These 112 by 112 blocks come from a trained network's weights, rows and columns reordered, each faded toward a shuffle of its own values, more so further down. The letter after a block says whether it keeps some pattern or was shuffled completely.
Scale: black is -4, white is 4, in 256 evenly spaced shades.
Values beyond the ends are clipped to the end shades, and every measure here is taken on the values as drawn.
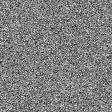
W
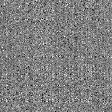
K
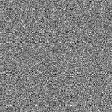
K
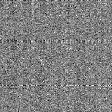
K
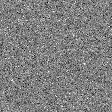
W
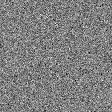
W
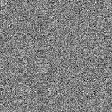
K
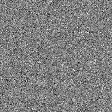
K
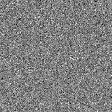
K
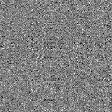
K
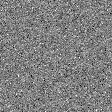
W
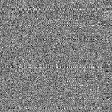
K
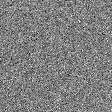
W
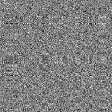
K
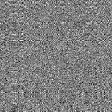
K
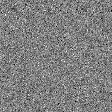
K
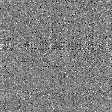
K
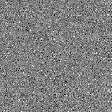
K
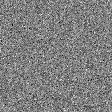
W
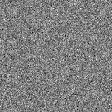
K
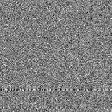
K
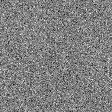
W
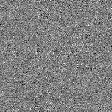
K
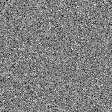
W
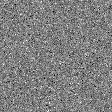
W
